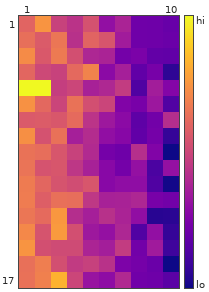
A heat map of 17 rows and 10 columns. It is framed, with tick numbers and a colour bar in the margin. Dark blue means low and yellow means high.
Average level on the scale: 40%. Grain: fine. Histogram: bell-shaped. Stripes: none. Slope: up to the left.
